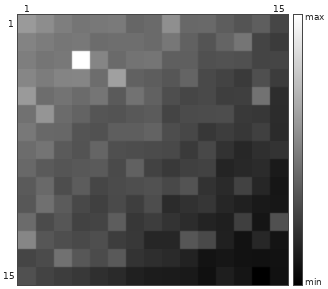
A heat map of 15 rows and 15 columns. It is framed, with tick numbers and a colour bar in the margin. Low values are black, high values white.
Stripes: none. Average level on the scale: 30%. Grain: fine. Ninth with the lowest average: bottom right. Mirror symmetry: none. Slope: up to the top left. Ninth with the highest average: top left.
